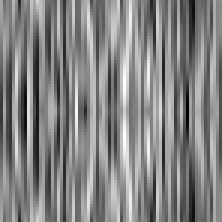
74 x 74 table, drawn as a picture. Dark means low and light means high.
The grain runs up and down. The top and bottom halves mirror each other. Overall the values sit about 50% of the way up the scale. No overall slope runs across the table.
